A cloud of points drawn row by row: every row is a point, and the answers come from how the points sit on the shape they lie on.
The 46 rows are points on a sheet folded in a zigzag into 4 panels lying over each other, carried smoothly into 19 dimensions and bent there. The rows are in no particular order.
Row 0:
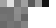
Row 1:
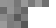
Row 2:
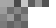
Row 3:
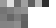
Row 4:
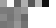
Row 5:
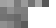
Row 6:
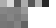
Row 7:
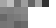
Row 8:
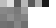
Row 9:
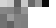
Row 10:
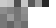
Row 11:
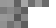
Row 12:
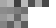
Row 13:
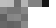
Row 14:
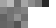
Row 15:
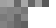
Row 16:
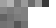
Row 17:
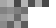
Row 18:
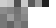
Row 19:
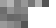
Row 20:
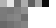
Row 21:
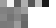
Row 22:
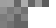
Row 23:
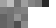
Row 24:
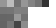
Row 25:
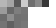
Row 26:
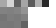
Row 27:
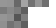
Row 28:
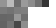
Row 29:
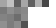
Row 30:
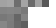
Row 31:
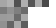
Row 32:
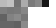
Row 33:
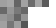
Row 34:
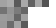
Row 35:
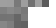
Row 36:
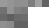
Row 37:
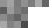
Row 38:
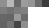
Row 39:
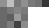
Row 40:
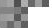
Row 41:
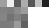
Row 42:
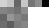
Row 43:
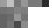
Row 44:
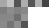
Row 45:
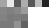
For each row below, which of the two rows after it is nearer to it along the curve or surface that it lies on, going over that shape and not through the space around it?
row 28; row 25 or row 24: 24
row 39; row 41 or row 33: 41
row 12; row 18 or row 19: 19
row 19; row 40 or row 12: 12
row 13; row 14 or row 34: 14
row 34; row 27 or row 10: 27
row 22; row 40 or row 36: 36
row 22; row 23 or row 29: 29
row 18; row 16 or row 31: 16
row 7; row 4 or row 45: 45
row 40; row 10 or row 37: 37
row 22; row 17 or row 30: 30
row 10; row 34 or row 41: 41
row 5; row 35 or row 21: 35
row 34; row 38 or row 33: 33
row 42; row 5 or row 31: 5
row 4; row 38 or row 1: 38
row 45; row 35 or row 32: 32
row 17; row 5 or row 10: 5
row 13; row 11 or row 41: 41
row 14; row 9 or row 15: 9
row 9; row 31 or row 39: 39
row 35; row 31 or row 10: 31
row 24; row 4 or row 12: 4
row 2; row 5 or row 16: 5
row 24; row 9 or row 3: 9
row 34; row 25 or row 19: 19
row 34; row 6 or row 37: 37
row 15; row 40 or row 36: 36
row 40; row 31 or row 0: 31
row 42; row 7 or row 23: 23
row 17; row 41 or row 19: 19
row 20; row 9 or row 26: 9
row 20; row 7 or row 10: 10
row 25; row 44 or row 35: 35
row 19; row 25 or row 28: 25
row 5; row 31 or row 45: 31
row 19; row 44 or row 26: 44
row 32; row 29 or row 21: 21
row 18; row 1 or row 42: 42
